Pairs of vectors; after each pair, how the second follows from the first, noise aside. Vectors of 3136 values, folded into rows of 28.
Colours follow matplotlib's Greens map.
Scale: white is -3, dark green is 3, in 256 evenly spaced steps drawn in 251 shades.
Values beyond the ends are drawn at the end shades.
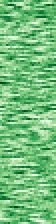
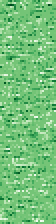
partly zeroed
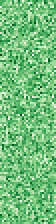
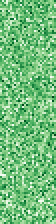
shuffled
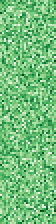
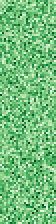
negated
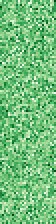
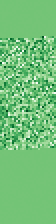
partly zeroed
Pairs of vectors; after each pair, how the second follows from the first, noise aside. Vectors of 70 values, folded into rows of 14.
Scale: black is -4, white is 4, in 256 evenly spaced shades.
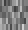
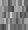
wrapped around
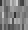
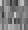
negated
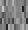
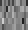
wrapped around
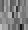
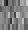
reversed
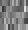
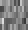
reversed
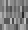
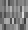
negated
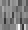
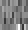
copied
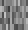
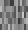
reversed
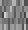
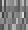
reversed
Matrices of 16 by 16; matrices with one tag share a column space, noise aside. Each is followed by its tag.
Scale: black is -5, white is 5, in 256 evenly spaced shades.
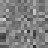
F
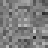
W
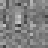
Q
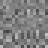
F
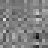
F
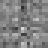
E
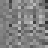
Q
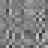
F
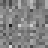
Q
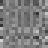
W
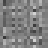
W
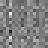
W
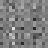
E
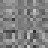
F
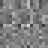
Q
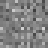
E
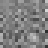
F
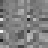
F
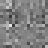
Q
